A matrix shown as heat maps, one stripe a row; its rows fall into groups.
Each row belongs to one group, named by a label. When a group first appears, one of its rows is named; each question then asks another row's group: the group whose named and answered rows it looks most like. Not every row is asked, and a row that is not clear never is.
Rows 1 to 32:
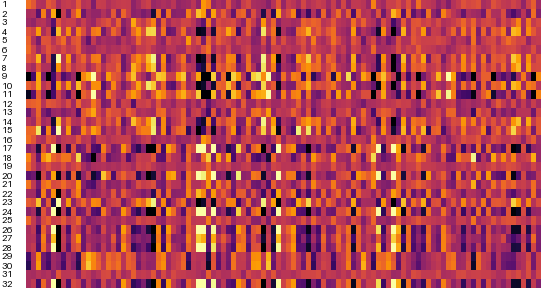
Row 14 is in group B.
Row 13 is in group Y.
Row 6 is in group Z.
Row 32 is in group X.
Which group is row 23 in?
B
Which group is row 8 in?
B
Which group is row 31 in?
B
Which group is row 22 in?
X
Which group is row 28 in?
X
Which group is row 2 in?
X
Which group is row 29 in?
Y
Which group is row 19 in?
Z
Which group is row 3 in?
B
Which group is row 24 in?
X
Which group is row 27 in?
X
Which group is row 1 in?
Z
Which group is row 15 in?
B
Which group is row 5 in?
Z
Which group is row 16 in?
Z
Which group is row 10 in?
B
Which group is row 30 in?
Y
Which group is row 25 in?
Z
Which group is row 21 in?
Z
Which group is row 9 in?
Y
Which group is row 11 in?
Y
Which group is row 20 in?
X
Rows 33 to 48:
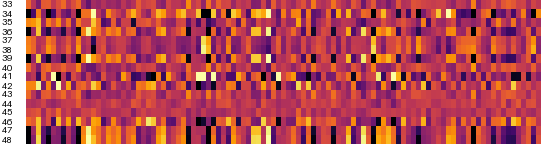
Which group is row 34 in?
Y
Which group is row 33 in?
Z
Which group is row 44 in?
B
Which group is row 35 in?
B
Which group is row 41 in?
X
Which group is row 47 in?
Y
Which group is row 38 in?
Z
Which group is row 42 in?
B
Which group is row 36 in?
Y
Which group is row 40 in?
Z
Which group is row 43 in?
Z
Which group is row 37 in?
Z
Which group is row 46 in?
B
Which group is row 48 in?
Y
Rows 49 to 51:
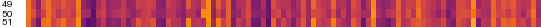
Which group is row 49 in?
Z
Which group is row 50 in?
Z
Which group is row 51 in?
Z
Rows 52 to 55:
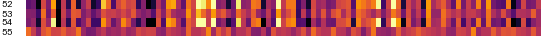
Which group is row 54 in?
X
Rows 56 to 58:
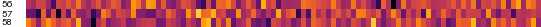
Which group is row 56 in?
B
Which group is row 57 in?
X
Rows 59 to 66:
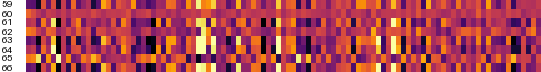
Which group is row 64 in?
X
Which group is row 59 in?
X
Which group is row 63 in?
X
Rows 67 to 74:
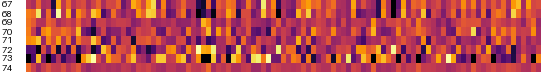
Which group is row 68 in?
B
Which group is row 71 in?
B
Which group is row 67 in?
B
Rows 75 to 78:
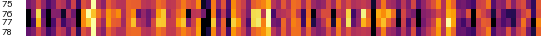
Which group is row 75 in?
Y
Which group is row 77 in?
Y
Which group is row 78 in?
Y
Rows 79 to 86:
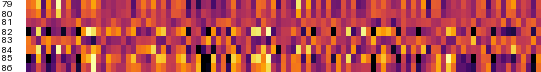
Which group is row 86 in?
Y
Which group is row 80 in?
B
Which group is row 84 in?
B
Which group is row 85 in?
Y
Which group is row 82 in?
Y
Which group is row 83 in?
Z
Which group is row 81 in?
B
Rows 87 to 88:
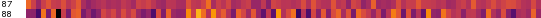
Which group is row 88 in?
X
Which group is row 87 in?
Z
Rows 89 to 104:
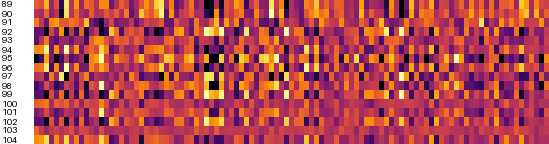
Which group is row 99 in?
X
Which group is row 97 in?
X
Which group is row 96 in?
B
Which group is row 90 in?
B
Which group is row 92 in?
X
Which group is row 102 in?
X
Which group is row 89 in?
B
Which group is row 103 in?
Z
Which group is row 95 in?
Y
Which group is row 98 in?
Y
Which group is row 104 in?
B
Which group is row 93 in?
Y
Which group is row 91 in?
Z
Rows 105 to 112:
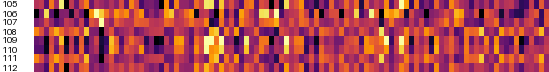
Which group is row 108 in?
Z
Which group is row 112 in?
X
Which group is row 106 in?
Y
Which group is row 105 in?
X
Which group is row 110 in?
X
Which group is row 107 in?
Y
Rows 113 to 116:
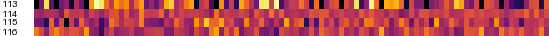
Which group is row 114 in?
B
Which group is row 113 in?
Y
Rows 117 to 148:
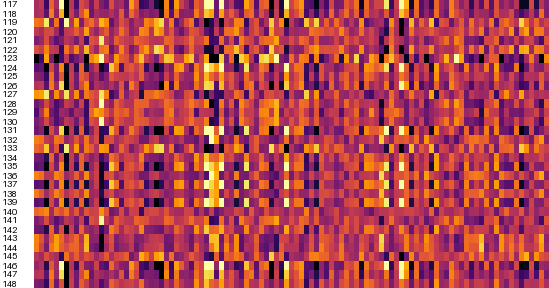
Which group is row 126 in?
X
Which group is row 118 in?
X
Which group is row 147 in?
X
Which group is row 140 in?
B
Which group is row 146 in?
X
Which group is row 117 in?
X
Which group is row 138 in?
Z
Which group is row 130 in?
Y
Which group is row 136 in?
Z
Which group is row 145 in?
B
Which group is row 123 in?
Y
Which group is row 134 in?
X
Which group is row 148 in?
X
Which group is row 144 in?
Z
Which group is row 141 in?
Y
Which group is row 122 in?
B
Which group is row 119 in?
B
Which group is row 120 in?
B
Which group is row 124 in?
X
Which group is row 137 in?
X
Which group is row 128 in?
Y
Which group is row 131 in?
X
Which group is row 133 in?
B
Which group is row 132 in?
Z
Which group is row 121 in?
Y
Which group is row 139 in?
X
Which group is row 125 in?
X
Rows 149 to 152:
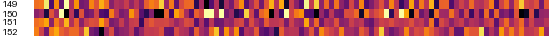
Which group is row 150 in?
X
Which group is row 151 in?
B
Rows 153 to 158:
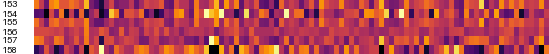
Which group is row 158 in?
Y
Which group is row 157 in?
Z
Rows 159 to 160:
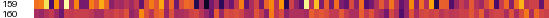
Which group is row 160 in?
B
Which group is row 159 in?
B
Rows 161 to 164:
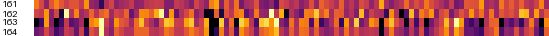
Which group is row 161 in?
Z
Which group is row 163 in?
Y
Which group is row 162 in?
B
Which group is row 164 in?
Y
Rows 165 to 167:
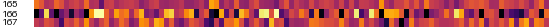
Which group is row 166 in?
Y
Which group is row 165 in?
Z
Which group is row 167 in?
B
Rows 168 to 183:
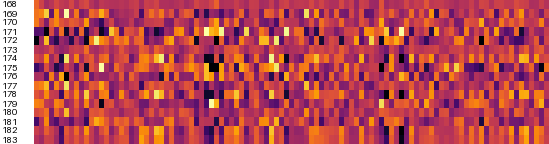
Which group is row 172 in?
Y
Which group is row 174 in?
B
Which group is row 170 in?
Z
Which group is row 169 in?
B
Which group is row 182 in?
B
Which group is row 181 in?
Y
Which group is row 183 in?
B
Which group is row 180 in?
B
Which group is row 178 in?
B
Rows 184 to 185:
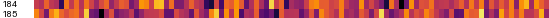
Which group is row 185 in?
Z
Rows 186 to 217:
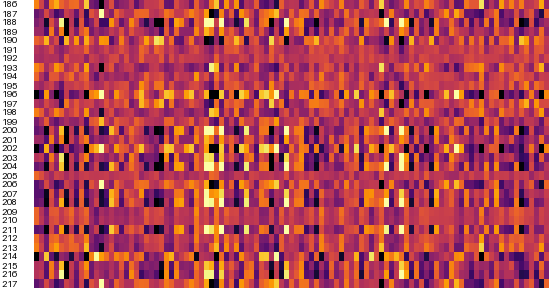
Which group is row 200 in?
X
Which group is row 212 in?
Z
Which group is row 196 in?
Y
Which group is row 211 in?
X
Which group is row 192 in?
B
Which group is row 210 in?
Z
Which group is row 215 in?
X
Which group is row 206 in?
Y
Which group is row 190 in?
B
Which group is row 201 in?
X
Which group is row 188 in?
X
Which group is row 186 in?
Z
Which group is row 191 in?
B
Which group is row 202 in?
Y
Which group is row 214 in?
Y
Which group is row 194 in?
Z
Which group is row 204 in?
X
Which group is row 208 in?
X
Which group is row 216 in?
X
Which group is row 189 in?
X
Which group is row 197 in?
B
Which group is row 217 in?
Y
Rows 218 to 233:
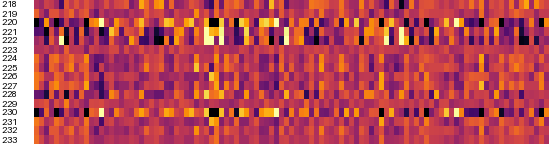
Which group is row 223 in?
B
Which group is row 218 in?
B
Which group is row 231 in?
Z
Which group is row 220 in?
Y
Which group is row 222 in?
X
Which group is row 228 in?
X
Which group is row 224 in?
Z
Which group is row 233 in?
Z
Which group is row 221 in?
X
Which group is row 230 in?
Y
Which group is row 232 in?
Z
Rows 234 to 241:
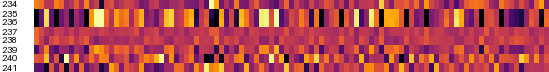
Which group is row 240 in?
B
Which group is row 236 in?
Y
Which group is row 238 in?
Z
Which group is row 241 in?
X
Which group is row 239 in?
Y
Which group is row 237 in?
Z
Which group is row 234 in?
Z
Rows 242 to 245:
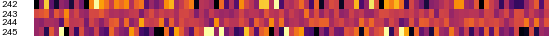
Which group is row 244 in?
B
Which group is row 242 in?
Y
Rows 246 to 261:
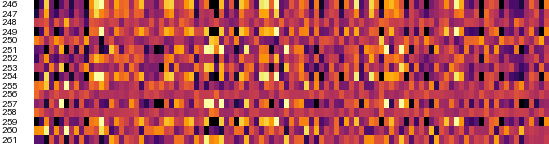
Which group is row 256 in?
Z
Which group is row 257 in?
X
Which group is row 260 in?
B
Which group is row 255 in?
B
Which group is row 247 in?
Y
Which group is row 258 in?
Z
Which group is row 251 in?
X
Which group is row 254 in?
Y
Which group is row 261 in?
X
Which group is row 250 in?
Z
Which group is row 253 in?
X
